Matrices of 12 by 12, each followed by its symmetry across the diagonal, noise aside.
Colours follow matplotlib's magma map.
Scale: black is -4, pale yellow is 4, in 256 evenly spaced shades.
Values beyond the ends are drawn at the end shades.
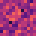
symmetric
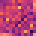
symmetric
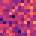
neither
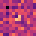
symmetric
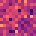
symmetric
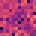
symmetric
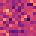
neither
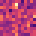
neither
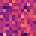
neither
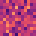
neither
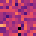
neither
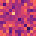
symmetric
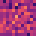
neither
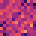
symmetric
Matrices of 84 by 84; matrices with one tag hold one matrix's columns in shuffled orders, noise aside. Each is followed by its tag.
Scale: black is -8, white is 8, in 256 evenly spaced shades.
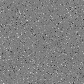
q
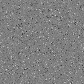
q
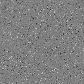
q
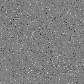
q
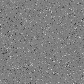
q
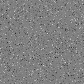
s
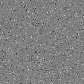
q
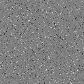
q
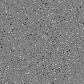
q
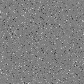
q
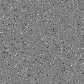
s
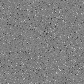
q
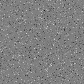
s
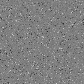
q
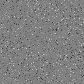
s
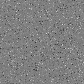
s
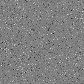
s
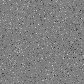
s
